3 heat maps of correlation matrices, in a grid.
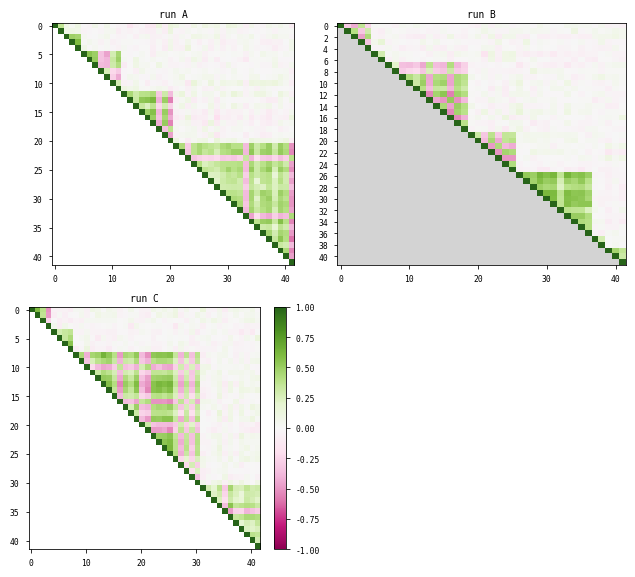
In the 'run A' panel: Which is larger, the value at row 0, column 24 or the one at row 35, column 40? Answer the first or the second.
the second
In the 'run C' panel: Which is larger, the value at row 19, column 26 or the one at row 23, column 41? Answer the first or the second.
the first
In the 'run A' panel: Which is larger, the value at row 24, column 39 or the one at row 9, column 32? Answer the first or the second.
the first
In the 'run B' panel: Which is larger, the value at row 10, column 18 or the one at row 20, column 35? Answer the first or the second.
the first
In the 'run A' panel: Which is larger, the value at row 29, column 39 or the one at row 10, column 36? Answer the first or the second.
the first
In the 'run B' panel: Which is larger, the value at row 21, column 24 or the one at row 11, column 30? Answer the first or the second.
the second
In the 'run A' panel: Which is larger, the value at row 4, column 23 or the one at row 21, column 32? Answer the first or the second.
the second
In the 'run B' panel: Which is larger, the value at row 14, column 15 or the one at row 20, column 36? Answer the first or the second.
the first
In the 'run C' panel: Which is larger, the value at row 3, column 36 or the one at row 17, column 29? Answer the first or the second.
the first
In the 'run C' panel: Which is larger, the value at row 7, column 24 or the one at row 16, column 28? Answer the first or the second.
the first
